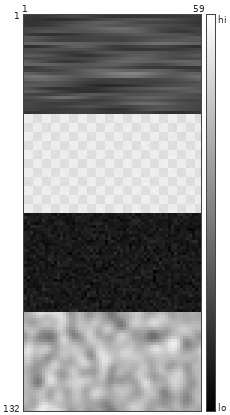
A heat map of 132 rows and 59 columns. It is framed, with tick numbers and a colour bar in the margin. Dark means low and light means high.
The table splits into 4 rows of 1 panel. Panel 1,1: low, streaked across. Panel 2,1: very high, checkered, faint in contrast. Panel 3,1: very low, fine-grained, faint in contrast. Panel 4,1: high, blotchy.
